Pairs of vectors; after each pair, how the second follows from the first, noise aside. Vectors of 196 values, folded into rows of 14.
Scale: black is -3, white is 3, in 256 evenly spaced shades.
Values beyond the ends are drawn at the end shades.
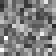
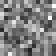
reversed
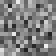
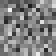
reversed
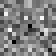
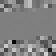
partly zeroed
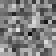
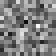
reversed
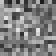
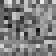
negated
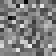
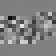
partly zeroed
